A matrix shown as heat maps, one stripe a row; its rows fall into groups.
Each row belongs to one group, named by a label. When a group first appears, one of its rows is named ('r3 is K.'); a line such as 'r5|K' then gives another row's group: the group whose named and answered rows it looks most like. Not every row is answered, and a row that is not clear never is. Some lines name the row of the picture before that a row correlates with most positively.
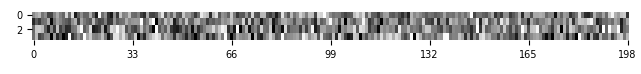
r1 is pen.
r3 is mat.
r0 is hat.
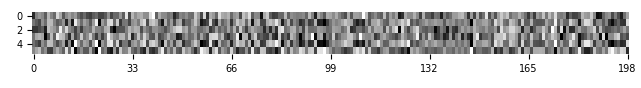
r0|pen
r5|hat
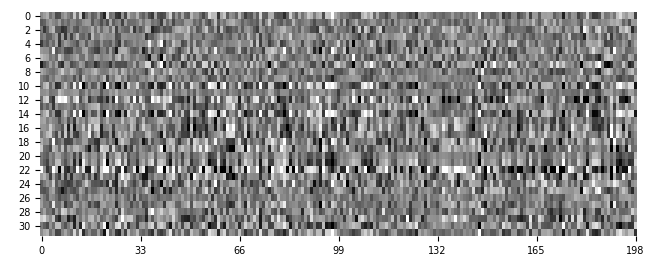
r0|hat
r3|mat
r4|pen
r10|hat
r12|pen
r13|mat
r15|mat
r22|mat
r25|pen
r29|mat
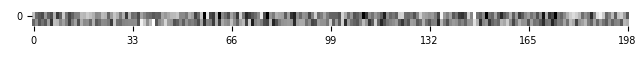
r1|pen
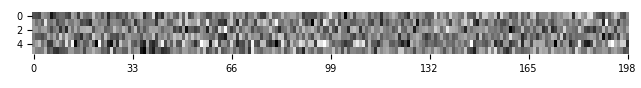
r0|pen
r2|mat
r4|hat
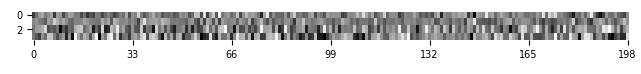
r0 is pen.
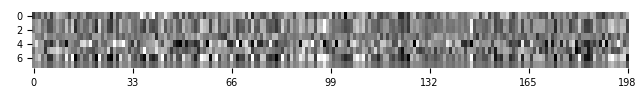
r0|pen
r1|hat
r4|mat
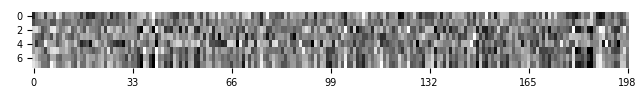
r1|pen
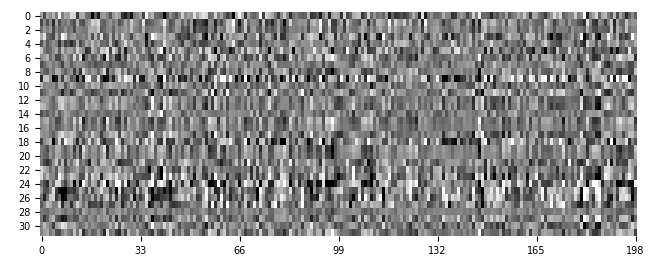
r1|mat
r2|mat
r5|mat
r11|pen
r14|pen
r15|hat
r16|hat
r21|mat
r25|pen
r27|pen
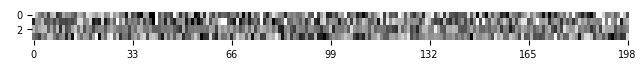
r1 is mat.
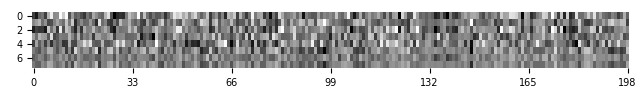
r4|mat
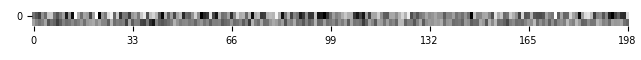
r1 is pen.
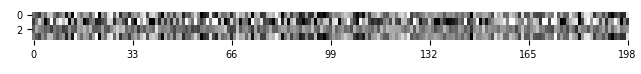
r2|mat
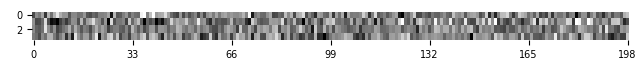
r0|pen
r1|pen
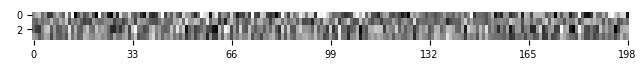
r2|mat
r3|mat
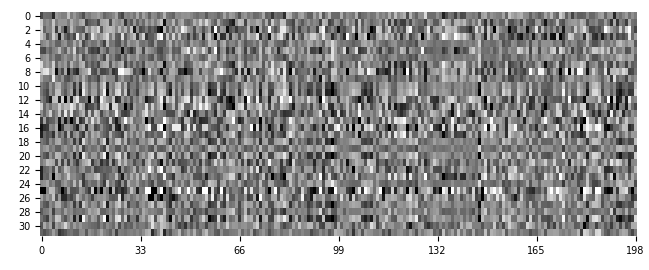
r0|mat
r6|hat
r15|mat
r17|mat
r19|hat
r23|mat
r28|mat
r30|pen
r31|pen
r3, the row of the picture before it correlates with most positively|3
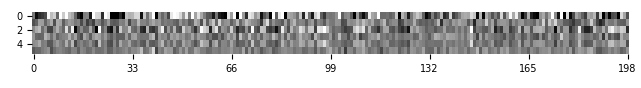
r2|hat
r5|pen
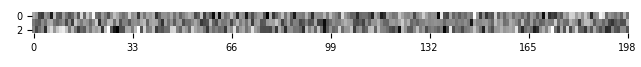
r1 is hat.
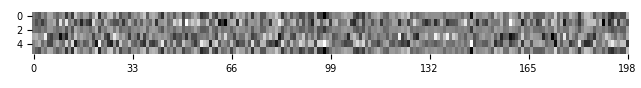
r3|mat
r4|hat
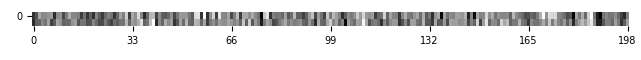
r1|pen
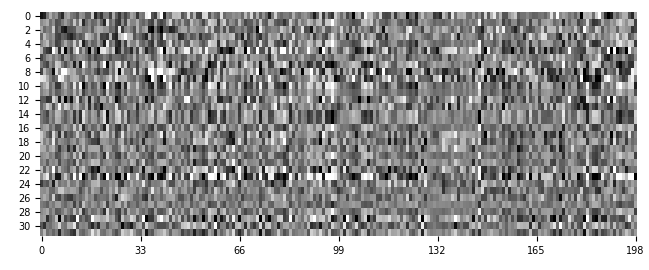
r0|pen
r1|hat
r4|hat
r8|pen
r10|hat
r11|hat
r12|mat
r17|mat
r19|mat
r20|hat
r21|mat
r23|hat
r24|mat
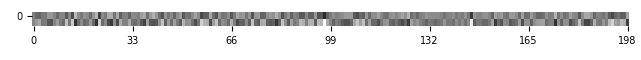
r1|hat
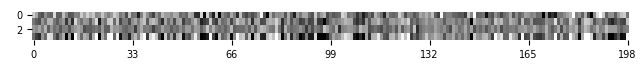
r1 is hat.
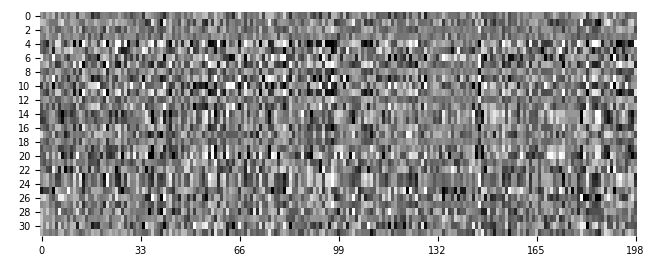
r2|hat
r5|mat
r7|hat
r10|mat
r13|mat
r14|pen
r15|pen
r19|pen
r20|pen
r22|mat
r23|hat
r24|hat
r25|mat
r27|hat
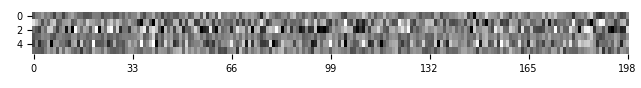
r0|pen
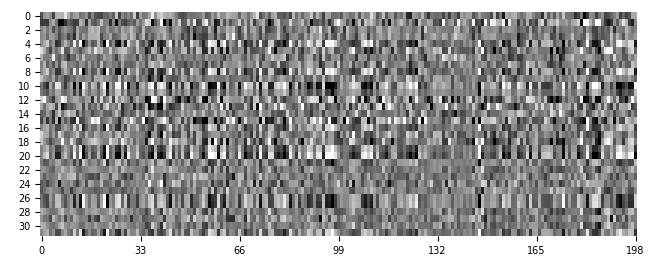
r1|pen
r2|mat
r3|mat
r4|hat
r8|hat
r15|mat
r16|hat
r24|pen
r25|pen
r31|hat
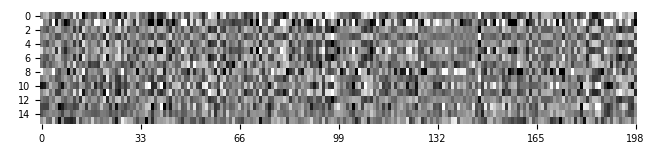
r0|hat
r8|mat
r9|hat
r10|pen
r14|pen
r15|mat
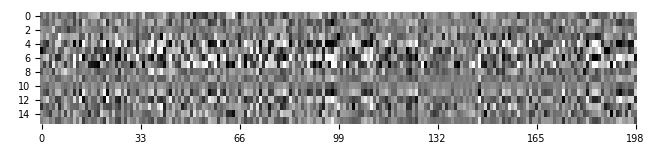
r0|mat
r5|pen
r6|hat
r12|hat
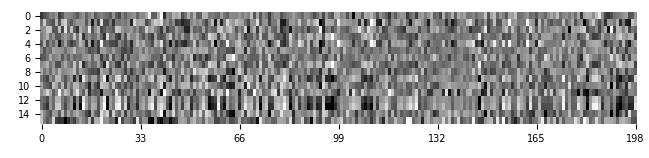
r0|pen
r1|pen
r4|pen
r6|mat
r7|hat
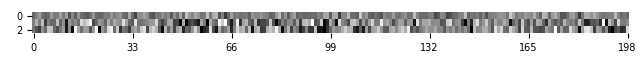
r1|mat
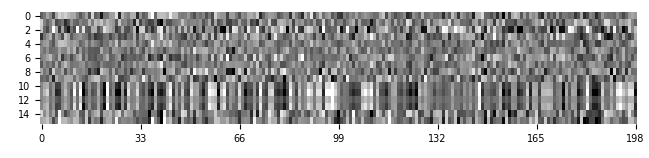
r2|mat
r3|pen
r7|pen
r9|mat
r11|hat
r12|hat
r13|hat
